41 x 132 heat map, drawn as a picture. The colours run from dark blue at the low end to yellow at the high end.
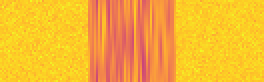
The table splits into one row of 3 panels. Panel 1,1: very high, fine-grained, faint in contrast. Panel 1,2: high, streaked downward. Panel 1,3: very high, fine-grained, faint in contrast.
